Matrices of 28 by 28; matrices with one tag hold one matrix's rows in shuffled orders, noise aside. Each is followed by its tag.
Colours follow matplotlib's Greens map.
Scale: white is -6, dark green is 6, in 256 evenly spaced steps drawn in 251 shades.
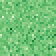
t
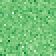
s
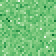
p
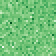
t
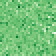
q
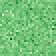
t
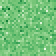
p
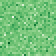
s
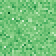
s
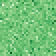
t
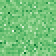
s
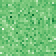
t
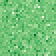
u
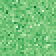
u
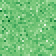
p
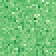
u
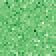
u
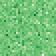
u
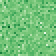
p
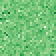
p
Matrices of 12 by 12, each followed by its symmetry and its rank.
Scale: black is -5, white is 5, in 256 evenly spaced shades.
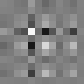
symmetric, rank one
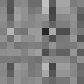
neither, rank two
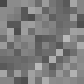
symmetric, full rank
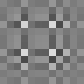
symmetric, rank one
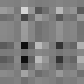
neither, rank one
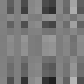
neither, rank one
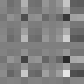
neither, rank one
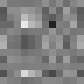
neither, rank two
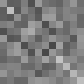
symmetric, full rank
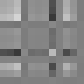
symmetric, rank one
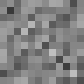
symmetric, full rank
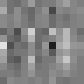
neither, rank two
